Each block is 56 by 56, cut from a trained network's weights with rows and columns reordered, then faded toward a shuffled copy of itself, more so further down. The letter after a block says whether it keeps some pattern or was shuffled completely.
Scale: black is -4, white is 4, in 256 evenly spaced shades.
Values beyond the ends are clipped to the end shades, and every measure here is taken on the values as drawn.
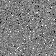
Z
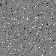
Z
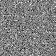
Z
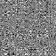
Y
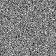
Z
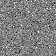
Z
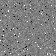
Z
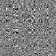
Y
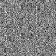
Y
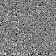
Y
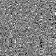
Y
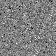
Z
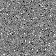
Z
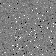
Z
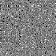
Y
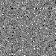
Y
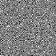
Y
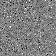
Z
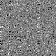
Y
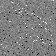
Z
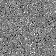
Z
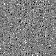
Y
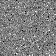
Z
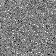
Z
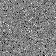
Z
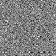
Y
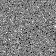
Z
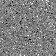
Z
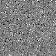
Y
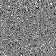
Y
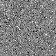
Y
